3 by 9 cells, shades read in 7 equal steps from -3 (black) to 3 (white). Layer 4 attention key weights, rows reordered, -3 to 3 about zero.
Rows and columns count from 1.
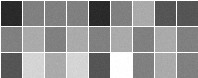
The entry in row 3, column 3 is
1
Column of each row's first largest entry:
7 2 6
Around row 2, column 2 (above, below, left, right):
0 2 0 0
